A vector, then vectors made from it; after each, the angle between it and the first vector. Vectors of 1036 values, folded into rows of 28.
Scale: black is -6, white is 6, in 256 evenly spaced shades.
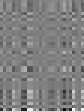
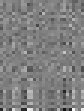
nearly parallel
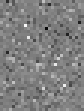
orthogonal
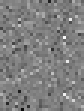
orthogonal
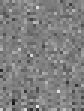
partly opposed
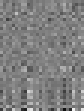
nearly parallel
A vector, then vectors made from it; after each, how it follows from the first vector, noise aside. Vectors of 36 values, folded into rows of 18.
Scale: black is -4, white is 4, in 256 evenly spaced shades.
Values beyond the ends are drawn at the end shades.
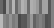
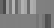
partly zeroed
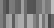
reversed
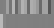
partly zeroed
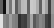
scaled up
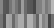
reversed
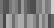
reversed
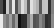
scaled up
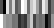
scaled up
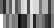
scaled up
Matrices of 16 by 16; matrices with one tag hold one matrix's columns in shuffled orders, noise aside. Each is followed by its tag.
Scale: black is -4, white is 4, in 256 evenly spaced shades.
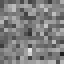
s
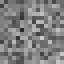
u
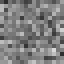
s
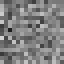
u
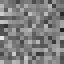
u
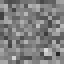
s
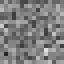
s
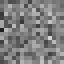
u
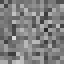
u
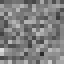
s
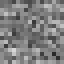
s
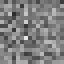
u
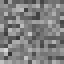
s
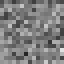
s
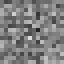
u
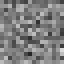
s
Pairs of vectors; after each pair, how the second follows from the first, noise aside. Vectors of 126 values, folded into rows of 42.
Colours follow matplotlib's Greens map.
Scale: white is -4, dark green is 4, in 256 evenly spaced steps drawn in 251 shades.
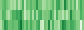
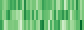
negated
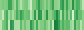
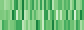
shuffled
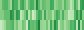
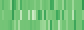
partly zeroed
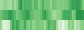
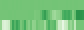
partly zeroed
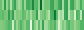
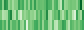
shuffled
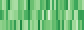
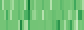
partly zeroed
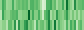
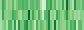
copied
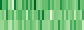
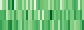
negated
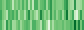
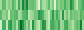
shuffled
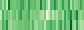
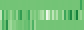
partly zeroed
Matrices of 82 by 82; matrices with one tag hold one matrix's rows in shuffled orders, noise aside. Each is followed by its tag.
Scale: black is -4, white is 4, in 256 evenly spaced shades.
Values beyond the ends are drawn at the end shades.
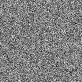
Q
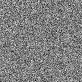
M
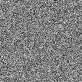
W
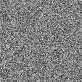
W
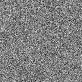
M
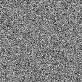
W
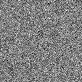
Q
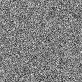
M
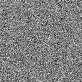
W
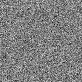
W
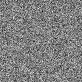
W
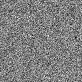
Q
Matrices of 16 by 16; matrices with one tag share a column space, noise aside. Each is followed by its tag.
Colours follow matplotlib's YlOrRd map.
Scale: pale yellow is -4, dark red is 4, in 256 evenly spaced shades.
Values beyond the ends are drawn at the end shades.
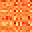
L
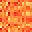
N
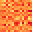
L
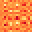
L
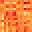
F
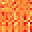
F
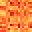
N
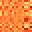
N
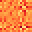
N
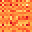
L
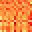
F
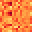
N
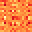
L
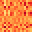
N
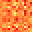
N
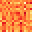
F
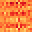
N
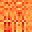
F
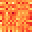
F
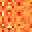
N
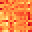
F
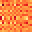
L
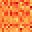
N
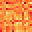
F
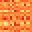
L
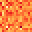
N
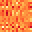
N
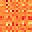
L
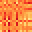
F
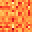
N
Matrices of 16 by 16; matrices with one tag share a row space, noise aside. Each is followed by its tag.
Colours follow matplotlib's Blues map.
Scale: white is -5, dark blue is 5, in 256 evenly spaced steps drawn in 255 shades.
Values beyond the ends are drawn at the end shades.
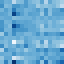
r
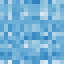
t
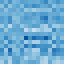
t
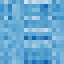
t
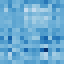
t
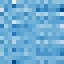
r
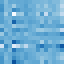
r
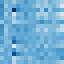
r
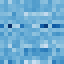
t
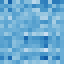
t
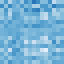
t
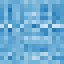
t
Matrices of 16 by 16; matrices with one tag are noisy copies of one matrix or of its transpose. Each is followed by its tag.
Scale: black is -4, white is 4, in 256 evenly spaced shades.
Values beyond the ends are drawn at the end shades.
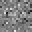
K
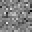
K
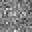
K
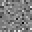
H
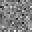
H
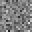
H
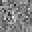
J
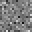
H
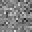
K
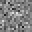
J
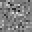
J
